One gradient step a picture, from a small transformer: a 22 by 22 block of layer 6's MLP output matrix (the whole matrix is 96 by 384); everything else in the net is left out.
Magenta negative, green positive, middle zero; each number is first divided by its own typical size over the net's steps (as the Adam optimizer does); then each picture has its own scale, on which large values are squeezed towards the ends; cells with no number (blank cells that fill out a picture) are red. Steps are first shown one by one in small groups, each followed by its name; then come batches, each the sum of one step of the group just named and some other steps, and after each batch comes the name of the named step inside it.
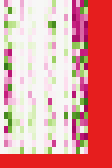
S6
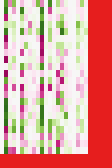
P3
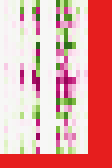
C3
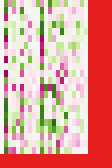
P3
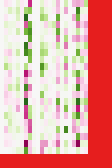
S6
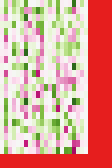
P3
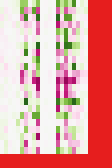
C3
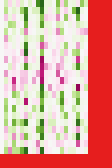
P3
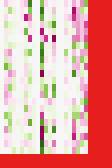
S6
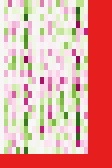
P3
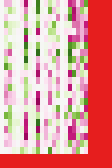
S6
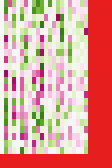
P3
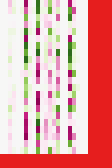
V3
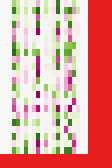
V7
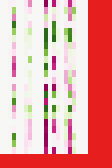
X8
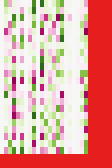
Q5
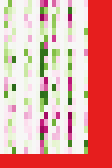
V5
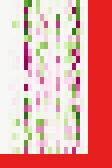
V3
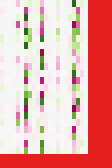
V3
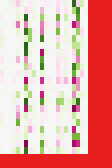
V5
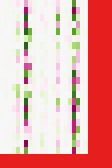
V5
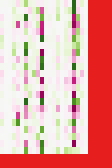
V7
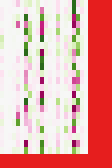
V3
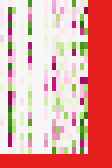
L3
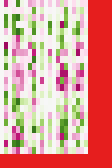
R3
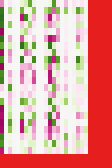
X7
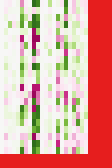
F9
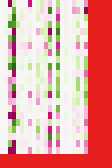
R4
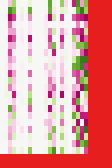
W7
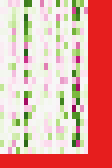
R4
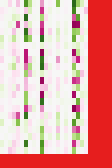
R4
